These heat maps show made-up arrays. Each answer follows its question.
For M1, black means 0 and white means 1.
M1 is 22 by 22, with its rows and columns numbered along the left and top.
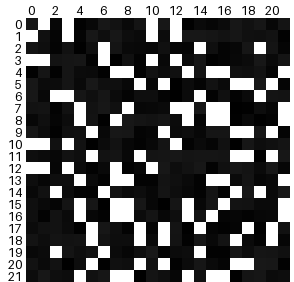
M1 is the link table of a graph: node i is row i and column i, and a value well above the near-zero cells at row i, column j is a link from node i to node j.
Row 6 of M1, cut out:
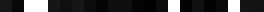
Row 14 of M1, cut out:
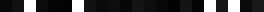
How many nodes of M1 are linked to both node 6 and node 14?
2
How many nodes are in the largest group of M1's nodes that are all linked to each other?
7
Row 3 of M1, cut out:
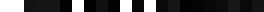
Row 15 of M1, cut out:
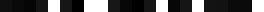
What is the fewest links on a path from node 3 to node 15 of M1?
3
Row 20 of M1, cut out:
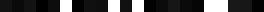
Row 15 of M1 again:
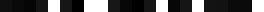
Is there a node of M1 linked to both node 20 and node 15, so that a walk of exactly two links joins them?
no
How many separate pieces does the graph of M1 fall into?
1
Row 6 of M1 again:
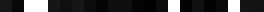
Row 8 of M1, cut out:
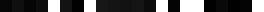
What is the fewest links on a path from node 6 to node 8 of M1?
4
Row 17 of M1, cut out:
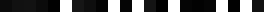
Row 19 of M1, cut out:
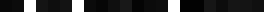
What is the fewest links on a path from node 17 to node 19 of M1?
2
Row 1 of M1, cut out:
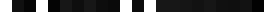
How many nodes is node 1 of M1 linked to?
4
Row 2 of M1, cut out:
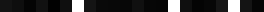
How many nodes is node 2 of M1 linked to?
3
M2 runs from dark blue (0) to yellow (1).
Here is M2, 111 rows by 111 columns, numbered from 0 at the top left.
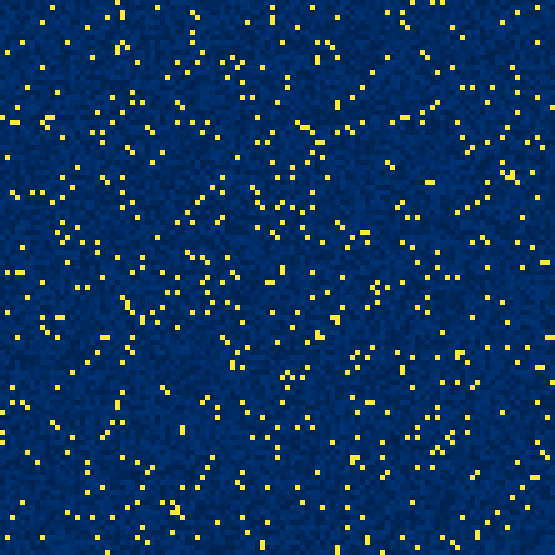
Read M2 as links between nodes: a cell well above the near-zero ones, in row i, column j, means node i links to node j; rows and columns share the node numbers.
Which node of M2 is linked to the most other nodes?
node 24
